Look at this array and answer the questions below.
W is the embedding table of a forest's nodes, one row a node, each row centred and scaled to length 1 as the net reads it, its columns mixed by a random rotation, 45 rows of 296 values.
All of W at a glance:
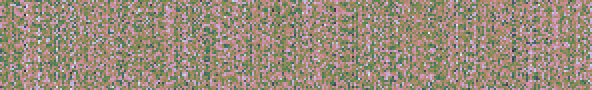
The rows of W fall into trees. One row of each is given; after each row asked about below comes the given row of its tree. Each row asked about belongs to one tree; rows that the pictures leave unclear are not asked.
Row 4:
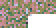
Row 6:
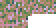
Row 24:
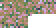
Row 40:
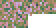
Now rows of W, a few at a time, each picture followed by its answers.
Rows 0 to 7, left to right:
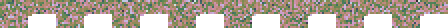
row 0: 6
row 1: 24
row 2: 40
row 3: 6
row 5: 4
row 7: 6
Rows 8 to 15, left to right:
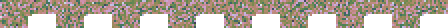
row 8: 24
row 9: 4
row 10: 24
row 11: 4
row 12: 6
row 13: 6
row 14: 24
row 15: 24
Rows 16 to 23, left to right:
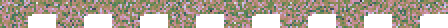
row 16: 4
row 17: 24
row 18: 6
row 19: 40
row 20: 24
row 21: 24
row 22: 6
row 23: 6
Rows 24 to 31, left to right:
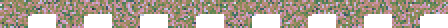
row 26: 40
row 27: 4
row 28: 24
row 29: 24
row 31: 6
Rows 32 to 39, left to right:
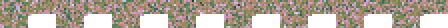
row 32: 40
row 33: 4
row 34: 40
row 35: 6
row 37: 24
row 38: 24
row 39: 24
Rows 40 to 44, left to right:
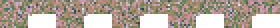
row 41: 4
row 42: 4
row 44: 4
